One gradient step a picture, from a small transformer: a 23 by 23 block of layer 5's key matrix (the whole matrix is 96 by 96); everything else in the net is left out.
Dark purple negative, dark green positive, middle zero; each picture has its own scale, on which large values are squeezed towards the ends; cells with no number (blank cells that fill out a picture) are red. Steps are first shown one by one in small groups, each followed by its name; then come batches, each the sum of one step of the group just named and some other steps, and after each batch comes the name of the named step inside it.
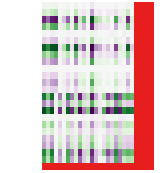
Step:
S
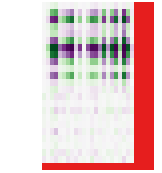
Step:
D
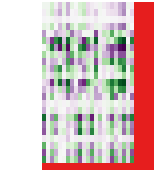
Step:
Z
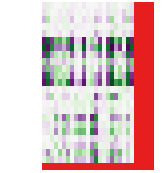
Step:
Z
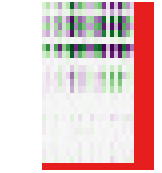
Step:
Z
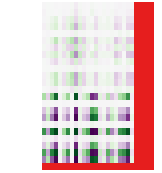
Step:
Z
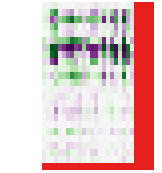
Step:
D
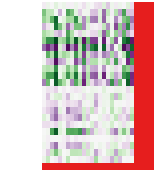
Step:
Z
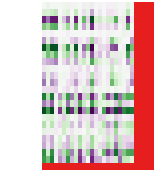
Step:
S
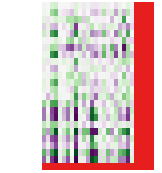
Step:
D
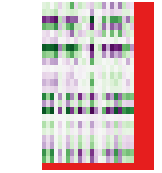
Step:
S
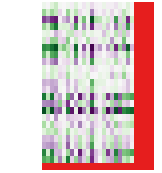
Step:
S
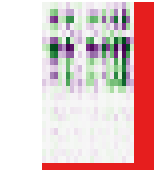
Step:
D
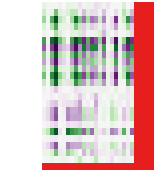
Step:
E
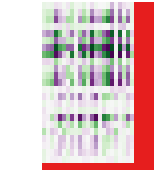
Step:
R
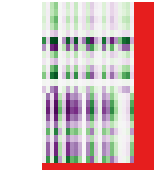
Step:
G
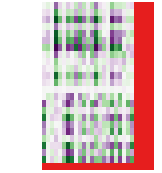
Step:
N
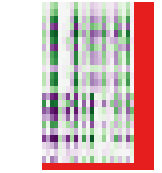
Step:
G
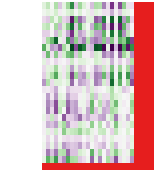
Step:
G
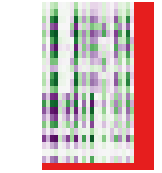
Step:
E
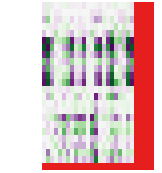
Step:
R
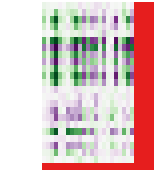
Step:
E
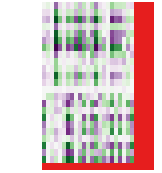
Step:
N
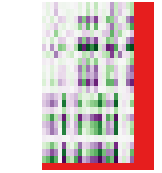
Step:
R
